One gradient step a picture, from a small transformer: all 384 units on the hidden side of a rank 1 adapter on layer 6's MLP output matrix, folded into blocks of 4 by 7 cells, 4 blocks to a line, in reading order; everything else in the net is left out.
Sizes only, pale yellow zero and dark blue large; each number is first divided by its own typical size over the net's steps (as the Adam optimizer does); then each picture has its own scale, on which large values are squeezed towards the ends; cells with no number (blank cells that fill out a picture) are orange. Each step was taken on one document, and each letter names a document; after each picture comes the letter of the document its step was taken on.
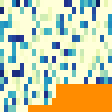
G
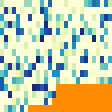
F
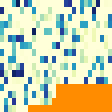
G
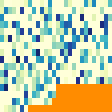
F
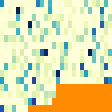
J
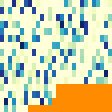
G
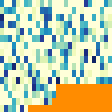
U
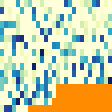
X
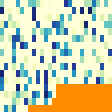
X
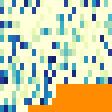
G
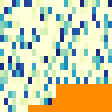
G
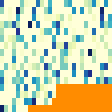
J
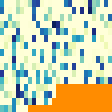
X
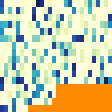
X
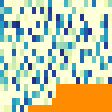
F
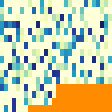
F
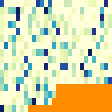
J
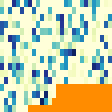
G
